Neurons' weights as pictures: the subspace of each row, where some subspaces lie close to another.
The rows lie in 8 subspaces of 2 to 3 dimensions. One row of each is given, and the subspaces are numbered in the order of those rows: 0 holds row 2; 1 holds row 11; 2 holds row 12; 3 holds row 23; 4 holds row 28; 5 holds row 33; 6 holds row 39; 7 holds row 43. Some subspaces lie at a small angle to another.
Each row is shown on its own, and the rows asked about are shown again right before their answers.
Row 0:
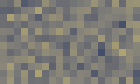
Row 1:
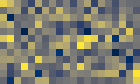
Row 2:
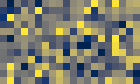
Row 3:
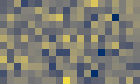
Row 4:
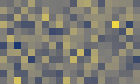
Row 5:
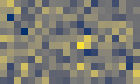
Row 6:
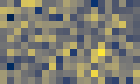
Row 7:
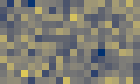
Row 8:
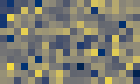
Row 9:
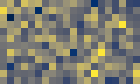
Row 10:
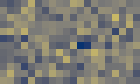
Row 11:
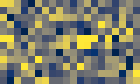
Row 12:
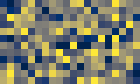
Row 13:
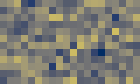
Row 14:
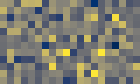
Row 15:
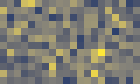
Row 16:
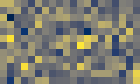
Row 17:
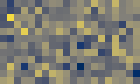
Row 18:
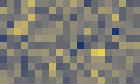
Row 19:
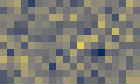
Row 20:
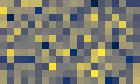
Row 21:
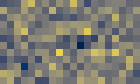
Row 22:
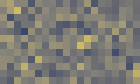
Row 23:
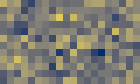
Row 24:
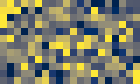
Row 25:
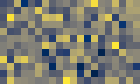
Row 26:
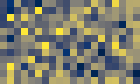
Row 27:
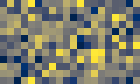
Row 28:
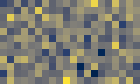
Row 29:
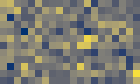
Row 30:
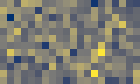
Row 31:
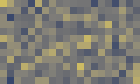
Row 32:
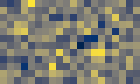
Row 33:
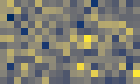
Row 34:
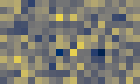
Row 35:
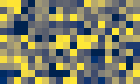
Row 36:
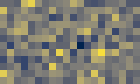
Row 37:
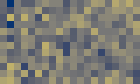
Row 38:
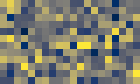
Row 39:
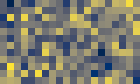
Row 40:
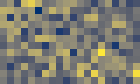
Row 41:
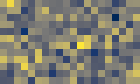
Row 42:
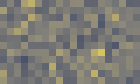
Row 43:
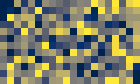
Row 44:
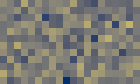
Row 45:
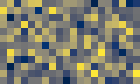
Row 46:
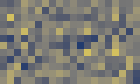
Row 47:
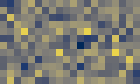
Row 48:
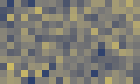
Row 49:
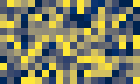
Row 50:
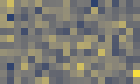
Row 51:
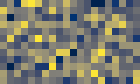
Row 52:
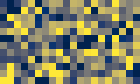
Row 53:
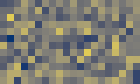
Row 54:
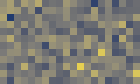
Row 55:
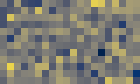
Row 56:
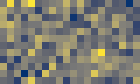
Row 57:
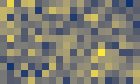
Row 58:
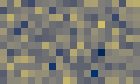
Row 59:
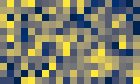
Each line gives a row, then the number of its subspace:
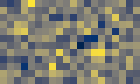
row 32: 7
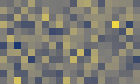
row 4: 4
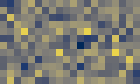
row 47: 1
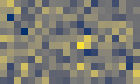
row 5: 5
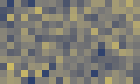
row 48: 6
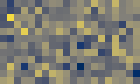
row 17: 0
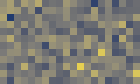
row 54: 0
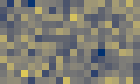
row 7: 6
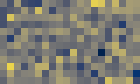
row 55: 3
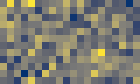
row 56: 6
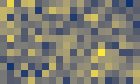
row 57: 6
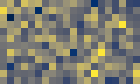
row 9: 7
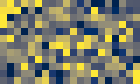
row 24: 3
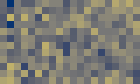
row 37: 6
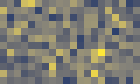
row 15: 7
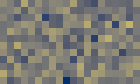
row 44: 4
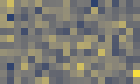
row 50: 0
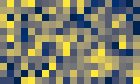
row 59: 6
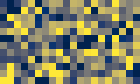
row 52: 0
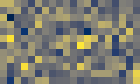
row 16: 1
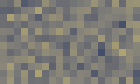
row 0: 2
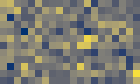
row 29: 5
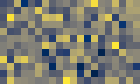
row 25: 4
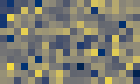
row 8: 3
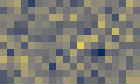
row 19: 7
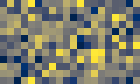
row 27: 6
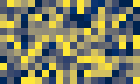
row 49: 6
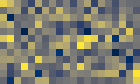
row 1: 1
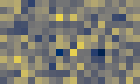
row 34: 3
